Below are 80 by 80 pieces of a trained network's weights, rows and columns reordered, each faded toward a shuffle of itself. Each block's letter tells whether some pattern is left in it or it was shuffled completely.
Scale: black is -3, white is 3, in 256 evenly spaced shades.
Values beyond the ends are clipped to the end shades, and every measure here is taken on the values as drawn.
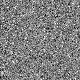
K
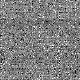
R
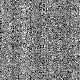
R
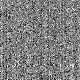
R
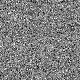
K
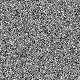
K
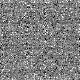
R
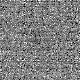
R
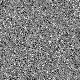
K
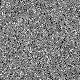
K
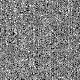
R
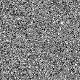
R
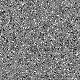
K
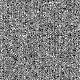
R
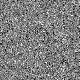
R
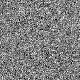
R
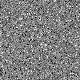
K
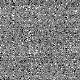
R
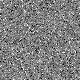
K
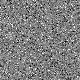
K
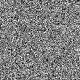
R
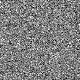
R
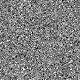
R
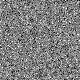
K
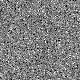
K
